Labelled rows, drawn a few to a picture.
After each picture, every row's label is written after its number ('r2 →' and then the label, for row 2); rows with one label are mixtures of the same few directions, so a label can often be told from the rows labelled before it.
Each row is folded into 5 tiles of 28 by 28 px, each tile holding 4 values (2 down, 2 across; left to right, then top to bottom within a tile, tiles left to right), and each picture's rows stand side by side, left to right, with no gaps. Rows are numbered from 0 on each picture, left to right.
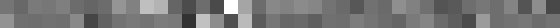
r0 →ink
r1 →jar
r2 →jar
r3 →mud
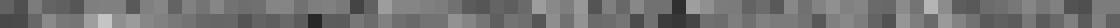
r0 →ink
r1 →ink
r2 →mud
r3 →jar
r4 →ink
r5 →jar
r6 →jar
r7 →jar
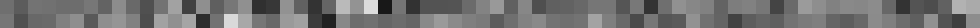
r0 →ink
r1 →ink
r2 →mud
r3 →jar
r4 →jar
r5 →mud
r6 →jar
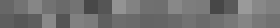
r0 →jar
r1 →mud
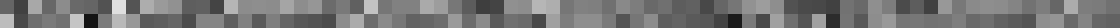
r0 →ink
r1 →jar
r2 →jar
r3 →jar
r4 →ink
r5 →jar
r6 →mud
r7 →jar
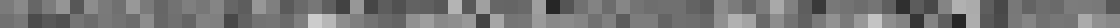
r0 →mud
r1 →ink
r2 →mud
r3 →ink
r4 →ink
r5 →mud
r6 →jar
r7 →ink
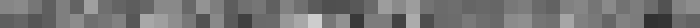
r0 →jar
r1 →ink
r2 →jar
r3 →ink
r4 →ink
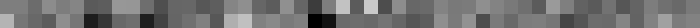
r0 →ink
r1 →ink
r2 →mud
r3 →mud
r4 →ink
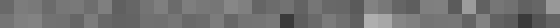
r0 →ink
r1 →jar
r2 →ink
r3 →ink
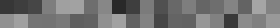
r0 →jar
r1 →ink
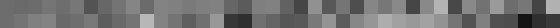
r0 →jar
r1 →ink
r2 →ink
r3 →ink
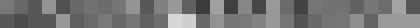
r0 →ink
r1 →mud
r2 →ink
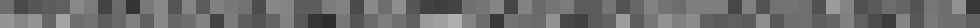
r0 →mud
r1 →ink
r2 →mud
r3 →jar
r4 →ink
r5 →ink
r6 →mud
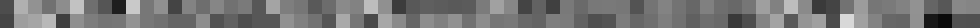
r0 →mud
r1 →ink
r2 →jar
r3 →mud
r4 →mud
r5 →jar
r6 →ink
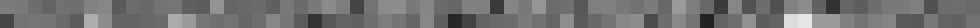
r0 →ink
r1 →mud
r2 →mud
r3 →mud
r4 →ink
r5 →ink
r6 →jar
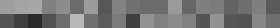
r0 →jar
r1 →ink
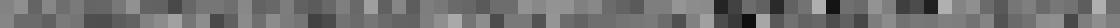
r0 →ink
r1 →jar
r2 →mud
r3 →jar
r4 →jar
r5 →mud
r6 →mud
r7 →ink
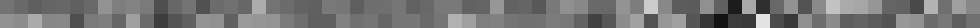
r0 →jar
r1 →ink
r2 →mud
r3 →mud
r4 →jar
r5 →ink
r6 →jar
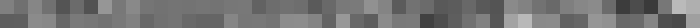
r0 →mud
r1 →ink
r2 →jar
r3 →ink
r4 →jar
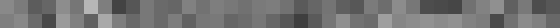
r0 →jar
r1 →ink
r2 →ink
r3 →jar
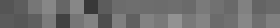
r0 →jar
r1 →jar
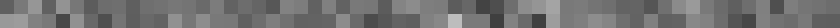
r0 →ink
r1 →mud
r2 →ink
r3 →jar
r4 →jar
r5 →mud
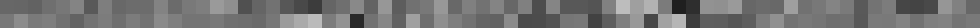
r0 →jar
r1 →mud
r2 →jar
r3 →ink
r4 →jar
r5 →jar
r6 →mud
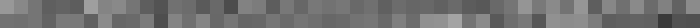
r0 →jar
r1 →mud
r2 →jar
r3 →jar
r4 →ink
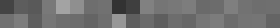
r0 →jar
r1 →jar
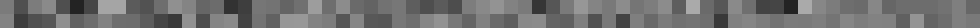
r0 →mud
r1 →jar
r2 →ink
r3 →jar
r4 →mud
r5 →mud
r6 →ink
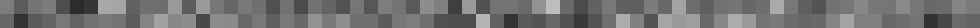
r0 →mud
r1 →ink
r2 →mud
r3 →ink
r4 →ink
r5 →mud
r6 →ink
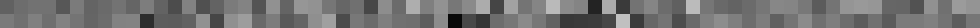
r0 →mud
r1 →ink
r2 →mud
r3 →mud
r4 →ink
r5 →jar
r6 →jar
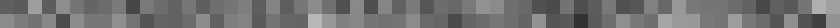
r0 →ink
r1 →ink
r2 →mud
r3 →jar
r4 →ink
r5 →jar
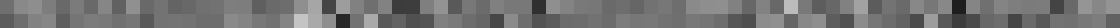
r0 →mud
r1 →ink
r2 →ink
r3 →ink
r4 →jar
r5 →jar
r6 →ink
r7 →mud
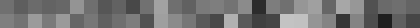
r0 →mud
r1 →ink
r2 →ink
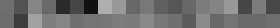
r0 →mud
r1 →mud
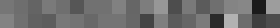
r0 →mud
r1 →ink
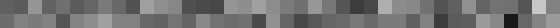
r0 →ink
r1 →jar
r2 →mud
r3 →ink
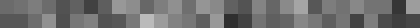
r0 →jar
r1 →ink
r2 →ink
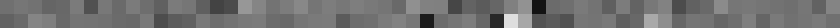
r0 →mud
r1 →mud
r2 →mud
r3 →ink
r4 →ink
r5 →mud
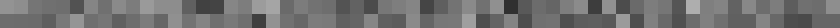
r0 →jar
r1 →jar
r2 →jar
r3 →jar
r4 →ink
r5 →ink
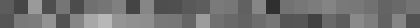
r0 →ink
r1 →mud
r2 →jar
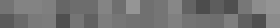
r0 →mud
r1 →jar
